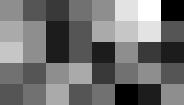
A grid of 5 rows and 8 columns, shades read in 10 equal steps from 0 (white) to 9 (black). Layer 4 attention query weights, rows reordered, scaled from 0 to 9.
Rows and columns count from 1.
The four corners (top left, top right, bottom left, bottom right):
4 9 6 4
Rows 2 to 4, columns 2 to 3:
4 8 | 4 8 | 6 4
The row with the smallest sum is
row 2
